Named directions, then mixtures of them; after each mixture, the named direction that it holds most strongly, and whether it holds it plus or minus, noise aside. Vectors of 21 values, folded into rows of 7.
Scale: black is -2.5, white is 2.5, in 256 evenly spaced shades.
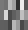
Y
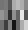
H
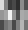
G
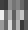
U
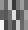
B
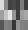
G, plus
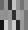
B, minus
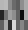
U, minus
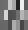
Y, plus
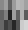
H, plus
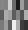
H, minus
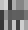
U, minus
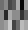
Y, minus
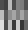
U, plus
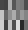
U, plus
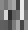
Y, plus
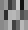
Y, minus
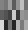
B, plus
